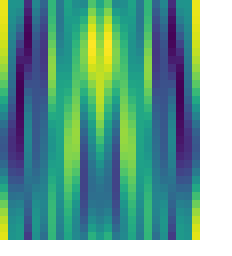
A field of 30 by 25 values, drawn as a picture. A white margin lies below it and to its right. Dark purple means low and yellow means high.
Grain: streaks running down. Mirror symmetry: left to right. Ninth with the highest average: top middle.
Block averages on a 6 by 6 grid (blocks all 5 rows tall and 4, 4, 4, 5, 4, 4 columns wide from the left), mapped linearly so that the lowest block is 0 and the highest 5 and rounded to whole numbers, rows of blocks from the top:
224422 | 125521 | 124521 | 023420 | 122221 | 332233
